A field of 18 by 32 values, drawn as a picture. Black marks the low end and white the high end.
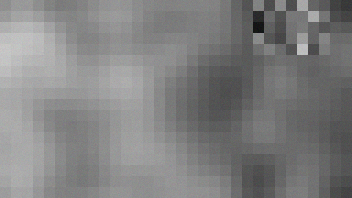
Odd patch: rougher, in the top right. Histogram: bell-shaped. Roughest part: top right. Slope: up to the left.
